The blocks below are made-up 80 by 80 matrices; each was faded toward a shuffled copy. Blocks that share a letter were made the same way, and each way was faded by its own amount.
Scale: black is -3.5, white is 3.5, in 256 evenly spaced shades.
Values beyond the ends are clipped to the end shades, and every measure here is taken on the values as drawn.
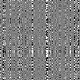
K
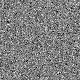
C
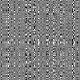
K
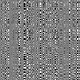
K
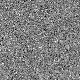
C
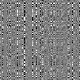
K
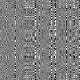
K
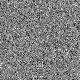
C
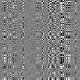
K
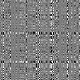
K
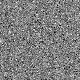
C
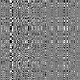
K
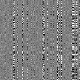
K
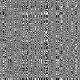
K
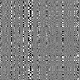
K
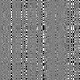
K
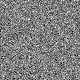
C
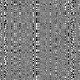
K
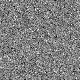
C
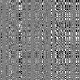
K
